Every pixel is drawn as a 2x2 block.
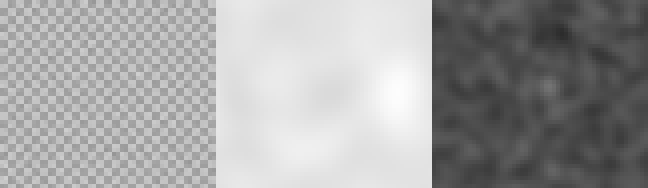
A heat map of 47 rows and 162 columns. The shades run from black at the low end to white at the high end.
The table splits into one row of 3 panels. Panel 1,1: high, checkered. Panel 1,2: very high, smooth, faint in contrast. Panel 1,3: low, blotchy, faint in contrast.
